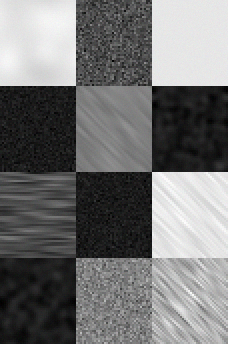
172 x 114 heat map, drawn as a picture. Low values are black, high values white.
The table splits into 4 rows of 3 panels. Panel 1,1: very high, smooth, faint in contrast. Panel 1,2: low, fine-grained. Panel 1,3: very high, flat. Panel 2,1: very low, fine-grained, faint in contrast. Panel 2,2: middling, slanting down to the right, faint in contrast. Panel 2,3: very low, blotchy, faint in contrast. Panel 3,1: low, streaked across. Panel 3,2: very low, fine-grained, faint in contrast. Panel 3,3: very high, slanting down to the right, faint in contrast. Panel 4,1: very low, blotchy, faint in contrast. Panel 4,2: middling, fine-grained. Panel 4,3: high, slanting down to the right.
